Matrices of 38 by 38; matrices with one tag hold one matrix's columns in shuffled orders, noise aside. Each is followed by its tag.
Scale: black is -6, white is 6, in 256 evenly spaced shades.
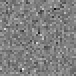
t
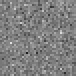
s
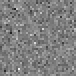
t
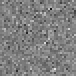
t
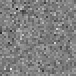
t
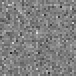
s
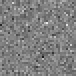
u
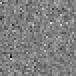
u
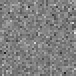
s
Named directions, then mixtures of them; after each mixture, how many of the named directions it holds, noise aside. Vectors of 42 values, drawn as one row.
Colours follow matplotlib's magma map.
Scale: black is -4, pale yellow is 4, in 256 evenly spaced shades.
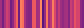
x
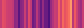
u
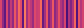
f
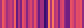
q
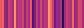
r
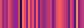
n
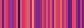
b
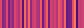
two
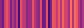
three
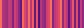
three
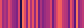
one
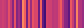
three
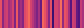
three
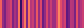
two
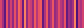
one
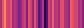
three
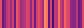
two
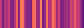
one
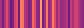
one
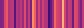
one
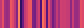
one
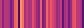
three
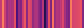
two
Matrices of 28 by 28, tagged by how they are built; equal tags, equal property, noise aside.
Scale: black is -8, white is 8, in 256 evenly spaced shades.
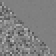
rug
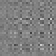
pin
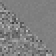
rug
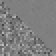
rug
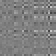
pin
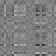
pin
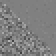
rug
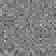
pin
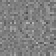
pin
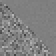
rug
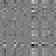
pin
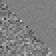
rug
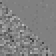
rug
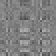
pin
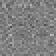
pin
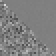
rug
